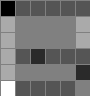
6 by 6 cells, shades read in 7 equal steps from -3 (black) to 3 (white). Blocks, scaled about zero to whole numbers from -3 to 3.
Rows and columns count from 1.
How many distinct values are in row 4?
3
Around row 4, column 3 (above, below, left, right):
0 0 -1 -1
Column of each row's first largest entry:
2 1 1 1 1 1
